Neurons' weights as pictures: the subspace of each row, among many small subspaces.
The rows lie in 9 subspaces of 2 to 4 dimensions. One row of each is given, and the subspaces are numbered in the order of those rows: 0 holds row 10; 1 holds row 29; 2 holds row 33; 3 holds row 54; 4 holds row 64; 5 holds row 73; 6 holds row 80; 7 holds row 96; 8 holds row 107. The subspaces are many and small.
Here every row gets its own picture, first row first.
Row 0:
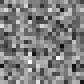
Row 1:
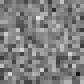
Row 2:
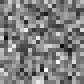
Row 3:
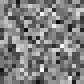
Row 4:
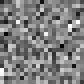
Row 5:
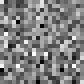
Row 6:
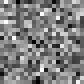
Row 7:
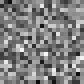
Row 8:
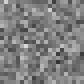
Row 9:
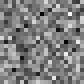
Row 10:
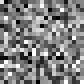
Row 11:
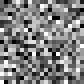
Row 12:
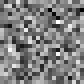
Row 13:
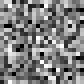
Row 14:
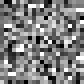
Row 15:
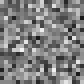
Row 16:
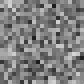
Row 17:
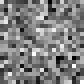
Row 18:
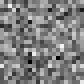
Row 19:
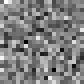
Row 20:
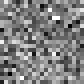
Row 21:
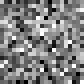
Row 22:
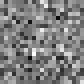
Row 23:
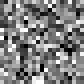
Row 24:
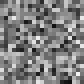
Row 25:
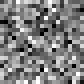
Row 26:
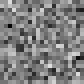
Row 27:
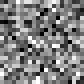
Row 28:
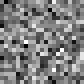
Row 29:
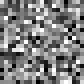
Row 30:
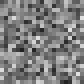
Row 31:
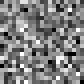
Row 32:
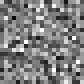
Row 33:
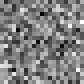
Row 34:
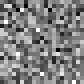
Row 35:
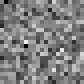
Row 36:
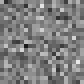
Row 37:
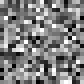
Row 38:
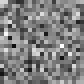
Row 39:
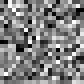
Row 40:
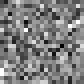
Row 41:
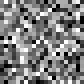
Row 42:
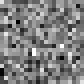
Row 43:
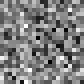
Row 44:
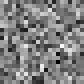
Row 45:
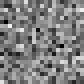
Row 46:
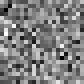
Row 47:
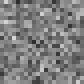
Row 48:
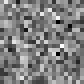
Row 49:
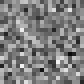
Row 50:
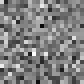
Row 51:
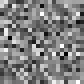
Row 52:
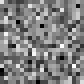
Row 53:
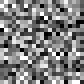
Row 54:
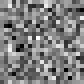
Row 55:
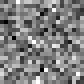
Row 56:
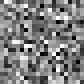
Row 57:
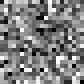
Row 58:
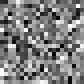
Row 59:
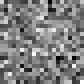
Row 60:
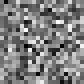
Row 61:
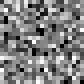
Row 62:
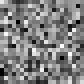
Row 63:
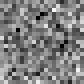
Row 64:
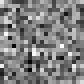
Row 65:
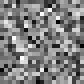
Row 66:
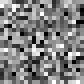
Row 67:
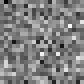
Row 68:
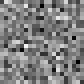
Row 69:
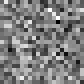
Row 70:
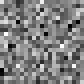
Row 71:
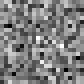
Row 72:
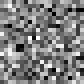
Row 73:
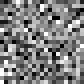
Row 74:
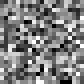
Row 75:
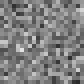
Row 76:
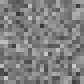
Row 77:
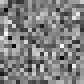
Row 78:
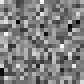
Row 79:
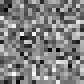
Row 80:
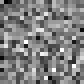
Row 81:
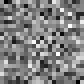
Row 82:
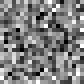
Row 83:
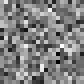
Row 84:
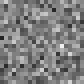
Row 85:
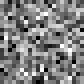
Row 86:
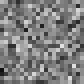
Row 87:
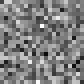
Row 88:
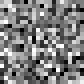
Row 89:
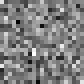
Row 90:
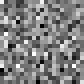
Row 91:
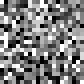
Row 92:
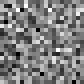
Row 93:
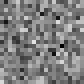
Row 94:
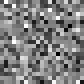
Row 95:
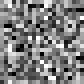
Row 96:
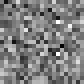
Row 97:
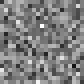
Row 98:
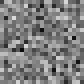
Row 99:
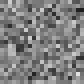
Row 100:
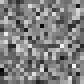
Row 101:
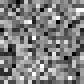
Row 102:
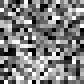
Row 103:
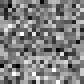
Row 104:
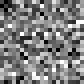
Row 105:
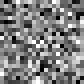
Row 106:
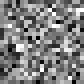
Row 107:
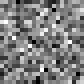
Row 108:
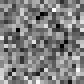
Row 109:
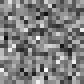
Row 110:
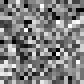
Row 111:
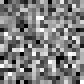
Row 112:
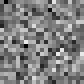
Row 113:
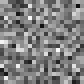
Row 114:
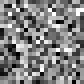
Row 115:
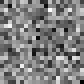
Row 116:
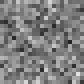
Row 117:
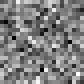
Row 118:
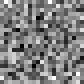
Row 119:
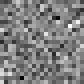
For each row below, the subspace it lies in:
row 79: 4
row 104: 4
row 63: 2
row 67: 3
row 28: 6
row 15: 1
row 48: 7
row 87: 0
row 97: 0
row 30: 1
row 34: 7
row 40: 0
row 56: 1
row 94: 3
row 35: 6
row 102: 5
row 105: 8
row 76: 4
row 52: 0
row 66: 4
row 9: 2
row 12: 7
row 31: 2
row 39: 4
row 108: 2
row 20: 5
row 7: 0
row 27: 8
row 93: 7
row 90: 5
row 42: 0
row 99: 0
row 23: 6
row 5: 5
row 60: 1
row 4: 5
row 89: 0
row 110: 0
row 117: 8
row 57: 3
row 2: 6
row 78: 5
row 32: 1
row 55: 8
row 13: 3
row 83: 6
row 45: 7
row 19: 6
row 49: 2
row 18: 4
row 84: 2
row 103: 4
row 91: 5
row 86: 0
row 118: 2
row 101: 5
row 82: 2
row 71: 3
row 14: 3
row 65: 3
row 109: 6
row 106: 7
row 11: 5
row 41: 2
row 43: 2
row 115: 3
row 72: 7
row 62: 0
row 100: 0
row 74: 1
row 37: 1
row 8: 6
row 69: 7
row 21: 8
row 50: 5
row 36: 1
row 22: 7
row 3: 7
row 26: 0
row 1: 2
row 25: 8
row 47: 8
